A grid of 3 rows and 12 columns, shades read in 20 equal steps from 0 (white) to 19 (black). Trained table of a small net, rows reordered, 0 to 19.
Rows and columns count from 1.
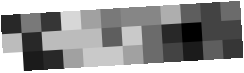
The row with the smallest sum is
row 1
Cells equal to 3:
1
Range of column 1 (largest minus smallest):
16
